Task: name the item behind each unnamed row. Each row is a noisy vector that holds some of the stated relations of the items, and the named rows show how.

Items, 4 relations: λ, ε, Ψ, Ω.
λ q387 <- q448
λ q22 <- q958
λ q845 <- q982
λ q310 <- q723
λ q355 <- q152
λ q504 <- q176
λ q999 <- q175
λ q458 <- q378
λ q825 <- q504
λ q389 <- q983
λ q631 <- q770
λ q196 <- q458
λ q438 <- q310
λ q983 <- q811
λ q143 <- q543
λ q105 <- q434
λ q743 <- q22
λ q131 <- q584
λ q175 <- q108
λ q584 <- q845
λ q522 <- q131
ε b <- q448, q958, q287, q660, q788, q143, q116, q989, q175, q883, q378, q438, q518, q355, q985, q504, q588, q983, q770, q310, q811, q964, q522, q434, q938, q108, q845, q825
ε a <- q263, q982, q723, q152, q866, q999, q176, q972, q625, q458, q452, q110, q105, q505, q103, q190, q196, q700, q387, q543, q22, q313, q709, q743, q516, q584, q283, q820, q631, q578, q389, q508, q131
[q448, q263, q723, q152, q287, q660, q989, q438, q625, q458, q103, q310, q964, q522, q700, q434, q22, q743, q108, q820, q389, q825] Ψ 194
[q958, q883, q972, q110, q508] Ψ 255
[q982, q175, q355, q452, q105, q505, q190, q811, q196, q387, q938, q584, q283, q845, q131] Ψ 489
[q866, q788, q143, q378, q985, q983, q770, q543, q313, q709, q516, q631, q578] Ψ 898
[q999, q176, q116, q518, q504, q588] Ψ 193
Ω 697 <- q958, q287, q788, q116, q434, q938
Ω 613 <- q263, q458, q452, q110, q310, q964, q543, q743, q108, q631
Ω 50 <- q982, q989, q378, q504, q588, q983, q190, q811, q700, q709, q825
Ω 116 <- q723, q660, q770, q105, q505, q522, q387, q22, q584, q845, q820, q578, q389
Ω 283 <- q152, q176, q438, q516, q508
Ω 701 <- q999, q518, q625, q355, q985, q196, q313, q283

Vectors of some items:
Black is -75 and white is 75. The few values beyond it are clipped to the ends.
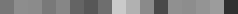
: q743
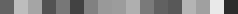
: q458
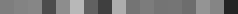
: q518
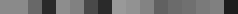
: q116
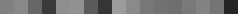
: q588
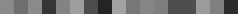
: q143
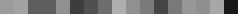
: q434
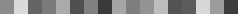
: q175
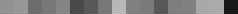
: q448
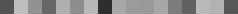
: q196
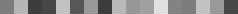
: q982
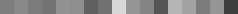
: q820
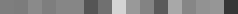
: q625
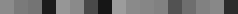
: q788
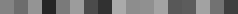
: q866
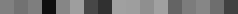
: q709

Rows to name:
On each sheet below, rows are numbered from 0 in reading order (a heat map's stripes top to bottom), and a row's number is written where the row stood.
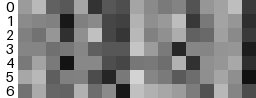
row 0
q958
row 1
q543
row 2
q313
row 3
q964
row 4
q378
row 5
q310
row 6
q452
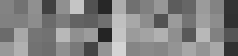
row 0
q985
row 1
q103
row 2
q283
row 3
q723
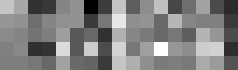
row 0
q983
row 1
q389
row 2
q883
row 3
q584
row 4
q110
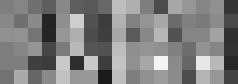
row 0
q700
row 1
q578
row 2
q770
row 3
q999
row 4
q131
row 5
q355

